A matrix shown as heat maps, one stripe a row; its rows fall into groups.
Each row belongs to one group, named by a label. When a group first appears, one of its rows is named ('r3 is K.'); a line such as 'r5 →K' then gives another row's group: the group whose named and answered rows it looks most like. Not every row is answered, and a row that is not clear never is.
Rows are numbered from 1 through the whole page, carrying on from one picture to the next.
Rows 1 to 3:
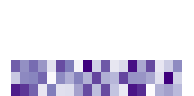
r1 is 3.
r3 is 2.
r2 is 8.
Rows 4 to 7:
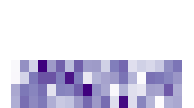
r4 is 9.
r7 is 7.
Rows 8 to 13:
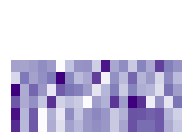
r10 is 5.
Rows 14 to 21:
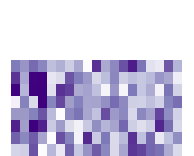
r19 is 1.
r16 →5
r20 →3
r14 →8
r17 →9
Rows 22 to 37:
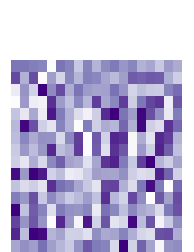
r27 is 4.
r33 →2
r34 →5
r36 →1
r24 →9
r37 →7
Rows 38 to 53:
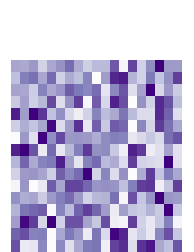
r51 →2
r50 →8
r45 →2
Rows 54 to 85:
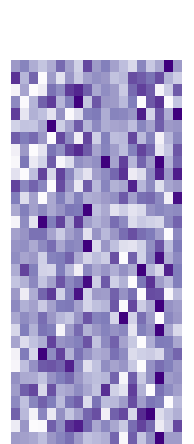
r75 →7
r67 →9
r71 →4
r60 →3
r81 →2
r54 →4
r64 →3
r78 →9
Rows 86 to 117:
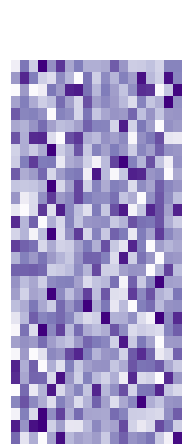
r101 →2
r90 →3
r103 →8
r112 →5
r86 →9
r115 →9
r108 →9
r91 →7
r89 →4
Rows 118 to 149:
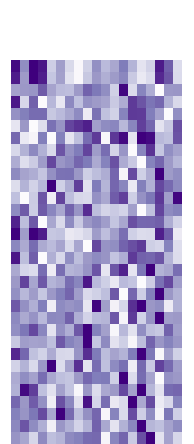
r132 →1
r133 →8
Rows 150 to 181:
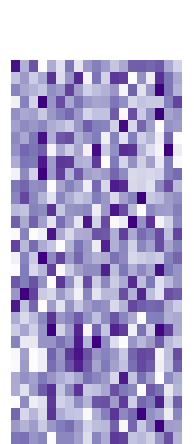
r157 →8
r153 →9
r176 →7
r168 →3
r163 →3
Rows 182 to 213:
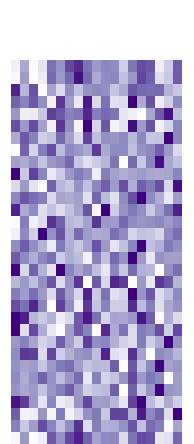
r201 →3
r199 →5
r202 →3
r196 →9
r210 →2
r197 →4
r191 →5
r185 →3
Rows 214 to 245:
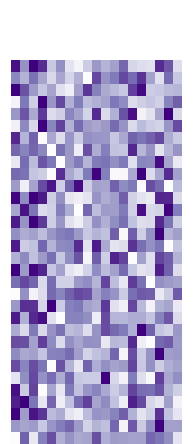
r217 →9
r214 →1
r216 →2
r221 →3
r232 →2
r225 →1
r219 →9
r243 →1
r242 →2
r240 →2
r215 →8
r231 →1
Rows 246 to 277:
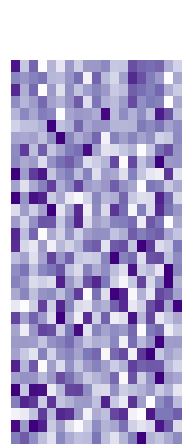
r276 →1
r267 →3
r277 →4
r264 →4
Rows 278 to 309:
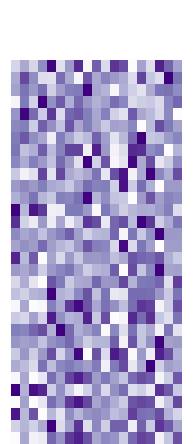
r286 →3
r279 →4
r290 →5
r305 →1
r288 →7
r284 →4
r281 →9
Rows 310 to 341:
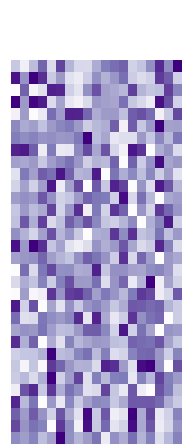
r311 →1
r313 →1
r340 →3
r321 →7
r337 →2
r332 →7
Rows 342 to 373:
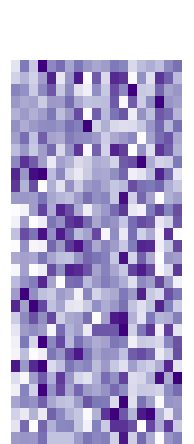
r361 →4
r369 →9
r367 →5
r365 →9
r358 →7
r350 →4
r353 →7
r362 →1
